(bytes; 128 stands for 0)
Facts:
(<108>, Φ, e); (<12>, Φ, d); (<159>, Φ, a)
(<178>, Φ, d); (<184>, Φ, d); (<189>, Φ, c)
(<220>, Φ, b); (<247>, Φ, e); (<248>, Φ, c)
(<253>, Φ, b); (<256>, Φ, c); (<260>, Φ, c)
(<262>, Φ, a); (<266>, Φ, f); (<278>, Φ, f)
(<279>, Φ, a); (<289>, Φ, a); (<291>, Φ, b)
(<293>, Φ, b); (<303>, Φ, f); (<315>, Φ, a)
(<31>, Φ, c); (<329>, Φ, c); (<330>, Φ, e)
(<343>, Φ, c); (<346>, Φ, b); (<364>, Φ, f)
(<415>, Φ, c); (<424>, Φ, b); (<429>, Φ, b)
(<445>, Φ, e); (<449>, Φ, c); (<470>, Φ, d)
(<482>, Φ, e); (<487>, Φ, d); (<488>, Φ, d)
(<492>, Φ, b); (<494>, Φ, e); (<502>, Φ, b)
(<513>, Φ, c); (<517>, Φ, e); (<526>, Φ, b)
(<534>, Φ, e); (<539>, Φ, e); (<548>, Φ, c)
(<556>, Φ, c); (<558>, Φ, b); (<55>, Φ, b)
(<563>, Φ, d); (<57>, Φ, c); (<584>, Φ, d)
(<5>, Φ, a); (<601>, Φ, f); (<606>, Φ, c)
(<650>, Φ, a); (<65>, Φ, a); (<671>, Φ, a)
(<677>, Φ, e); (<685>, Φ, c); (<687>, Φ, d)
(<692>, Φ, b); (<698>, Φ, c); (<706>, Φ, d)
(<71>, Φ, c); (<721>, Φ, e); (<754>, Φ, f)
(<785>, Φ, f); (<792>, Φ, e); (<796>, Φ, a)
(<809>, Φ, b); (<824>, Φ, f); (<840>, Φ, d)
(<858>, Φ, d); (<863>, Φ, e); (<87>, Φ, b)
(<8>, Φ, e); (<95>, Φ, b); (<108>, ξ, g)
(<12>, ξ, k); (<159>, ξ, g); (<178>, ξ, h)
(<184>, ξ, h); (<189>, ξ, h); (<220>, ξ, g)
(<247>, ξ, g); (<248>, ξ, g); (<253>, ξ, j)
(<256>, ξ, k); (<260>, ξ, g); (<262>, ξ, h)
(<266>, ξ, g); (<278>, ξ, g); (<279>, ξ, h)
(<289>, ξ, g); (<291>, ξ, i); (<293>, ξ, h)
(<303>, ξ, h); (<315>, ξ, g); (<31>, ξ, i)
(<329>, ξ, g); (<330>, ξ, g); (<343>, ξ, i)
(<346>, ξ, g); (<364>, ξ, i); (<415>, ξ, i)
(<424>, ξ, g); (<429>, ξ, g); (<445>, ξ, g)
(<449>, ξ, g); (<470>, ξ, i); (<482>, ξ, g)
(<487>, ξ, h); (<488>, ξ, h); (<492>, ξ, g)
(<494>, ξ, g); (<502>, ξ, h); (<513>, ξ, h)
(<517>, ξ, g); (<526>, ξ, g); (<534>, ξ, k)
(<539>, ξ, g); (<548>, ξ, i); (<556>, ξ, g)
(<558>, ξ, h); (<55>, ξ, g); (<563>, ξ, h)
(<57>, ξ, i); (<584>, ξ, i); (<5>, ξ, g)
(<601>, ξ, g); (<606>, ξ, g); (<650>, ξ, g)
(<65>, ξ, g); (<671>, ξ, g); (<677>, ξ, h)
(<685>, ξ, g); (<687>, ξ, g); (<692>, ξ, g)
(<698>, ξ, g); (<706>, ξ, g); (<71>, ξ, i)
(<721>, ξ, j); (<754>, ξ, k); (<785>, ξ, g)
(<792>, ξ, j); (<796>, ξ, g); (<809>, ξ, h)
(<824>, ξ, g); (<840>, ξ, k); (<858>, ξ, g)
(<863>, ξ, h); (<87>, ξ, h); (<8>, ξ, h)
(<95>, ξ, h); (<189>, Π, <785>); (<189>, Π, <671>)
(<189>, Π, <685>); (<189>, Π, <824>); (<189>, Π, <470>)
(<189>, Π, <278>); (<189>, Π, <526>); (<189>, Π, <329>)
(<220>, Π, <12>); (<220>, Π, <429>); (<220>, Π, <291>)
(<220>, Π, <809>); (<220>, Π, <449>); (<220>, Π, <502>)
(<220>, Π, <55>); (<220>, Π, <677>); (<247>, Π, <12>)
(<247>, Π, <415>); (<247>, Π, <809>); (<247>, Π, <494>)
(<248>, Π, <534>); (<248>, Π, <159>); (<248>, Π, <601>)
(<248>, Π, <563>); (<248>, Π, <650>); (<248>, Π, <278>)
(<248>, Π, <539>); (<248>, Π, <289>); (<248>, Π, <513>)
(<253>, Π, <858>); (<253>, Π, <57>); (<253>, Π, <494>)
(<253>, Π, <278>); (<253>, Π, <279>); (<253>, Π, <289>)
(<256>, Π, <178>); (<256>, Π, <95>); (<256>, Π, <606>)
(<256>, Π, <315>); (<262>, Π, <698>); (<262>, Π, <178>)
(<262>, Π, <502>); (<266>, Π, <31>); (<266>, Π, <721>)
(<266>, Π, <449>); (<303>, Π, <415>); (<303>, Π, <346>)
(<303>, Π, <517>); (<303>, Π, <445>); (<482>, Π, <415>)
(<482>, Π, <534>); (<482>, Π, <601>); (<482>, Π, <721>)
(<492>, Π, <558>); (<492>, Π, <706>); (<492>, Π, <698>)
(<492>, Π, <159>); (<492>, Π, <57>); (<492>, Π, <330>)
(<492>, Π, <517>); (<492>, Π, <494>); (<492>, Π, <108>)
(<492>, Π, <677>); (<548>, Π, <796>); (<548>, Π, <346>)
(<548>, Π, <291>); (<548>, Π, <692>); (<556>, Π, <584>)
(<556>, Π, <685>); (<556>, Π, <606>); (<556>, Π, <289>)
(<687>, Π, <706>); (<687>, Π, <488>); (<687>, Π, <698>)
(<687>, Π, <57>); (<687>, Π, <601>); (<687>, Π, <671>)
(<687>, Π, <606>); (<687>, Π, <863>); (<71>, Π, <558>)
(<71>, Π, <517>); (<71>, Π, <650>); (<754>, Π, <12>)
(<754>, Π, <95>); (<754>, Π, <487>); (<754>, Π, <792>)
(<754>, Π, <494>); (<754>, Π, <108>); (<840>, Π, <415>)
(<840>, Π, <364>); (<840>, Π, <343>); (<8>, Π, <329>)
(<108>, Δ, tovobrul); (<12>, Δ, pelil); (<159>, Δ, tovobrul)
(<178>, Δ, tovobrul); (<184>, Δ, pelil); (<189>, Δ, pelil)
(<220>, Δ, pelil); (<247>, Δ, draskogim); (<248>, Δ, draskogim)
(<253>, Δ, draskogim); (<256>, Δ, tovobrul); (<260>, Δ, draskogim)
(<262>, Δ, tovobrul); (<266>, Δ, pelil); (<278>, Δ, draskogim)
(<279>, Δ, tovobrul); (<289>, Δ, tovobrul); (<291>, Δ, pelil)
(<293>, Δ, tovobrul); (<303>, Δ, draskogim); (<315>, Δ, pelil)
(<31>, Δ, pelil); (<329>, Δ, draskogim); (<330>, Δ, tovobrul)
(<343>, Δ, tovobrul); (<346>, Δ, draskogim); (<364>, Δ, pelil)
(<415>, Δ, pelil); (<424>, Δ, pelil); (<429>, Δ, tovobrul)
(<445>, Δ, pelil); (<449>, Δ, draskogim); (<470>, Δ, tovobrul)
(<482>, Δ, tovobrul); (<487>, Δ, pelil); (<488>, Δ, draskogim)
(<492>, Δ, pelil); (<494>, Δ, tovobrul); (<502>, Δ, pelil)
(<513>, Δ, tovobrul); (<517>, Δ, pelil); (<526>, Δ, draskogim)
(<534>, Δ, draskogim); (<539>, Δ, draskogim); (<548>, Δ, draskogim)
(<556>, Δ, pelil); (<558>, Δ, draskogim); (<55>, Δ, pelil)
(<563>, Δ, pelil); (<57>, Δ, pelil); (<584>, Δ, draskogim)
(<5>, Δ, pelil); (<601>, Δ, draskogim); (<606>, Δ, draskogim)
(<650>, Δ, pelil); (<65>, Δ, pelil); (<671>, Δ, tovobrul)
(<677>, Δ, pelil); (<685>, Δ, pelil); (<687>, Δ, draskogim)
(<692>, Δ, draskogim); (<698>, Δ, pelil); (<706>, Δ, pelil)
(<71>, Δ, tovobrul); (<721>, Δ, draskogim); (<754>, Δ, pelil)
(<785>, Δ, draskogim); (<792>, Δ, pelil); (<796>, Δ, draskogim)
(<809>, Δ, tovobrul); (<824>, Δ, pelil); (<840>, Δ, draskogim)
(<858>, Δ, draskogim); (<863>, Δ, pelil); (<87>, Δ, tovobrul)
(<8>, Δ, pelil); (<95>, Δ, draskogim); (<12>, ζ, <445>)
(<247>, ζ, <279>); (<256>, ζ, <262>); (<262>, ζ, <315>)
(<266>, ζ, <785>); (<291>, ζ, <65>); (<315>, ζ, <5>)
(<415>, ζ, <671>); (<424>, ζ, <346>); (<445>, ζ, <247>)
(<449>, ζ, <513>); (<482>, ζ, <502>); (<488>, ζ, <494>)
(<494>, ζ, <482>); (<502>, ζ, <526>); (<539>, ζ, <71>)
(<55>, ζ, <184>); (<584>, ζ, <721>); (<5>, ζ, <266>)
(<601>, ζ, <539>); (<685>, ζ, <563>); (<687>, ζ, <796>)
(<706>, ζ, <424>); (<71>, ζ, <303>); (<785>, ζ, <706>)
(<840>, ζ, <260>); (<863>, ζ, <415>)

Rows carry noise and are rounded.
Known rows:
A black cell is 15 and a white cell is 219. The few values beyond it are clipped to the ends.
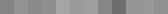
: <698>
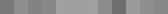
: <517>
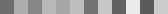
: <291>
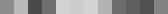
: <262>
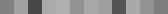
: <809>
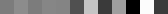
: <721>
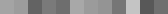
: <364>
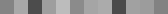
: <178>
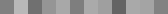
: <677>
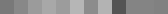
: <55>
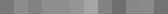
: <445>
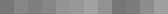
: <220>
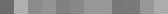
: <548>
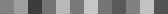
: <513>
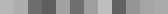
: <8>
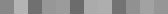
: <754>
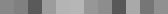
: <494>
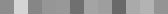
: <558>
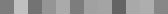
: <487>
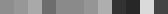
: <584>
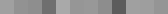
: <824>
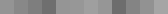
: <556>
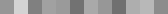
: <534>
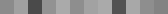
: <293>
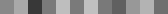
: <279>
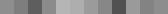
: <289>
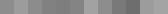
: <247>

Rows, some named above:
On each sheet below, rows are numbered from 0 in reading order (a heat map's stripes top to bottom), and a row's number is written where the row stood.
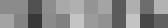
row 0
<71>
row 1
<343>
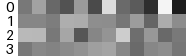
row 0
<563>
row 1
<792>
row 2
<840>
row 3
<445>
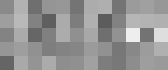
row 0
<754>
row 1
<526>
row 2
<65>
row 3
<248>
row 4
<692>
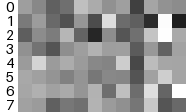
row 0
<470>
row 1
<563>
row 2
<346>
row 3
<482>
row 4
<488>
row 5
<785>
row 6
<687>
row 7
<364>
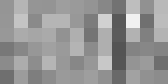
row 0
<539>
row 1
<863>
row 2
<601>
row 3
<55>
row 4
<12>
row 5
<31>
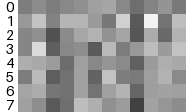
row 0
<445>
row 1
<863>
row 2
<71>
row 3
<303>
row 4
<329>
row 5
<184>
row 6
<189>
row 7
<470>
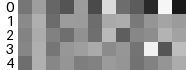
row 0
<563>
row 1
<754>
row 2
<260>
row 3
<415>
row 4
<548>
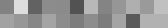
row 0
<303>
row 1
<253>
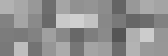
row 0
<329>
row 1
<315>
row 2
<706>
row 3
<502>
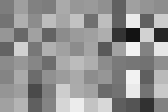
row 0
<57>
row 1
<291>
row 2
<685>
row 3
<796>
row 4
<5>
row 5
<415>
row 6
<671>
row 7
<256>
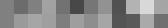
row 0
<424>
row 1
<449>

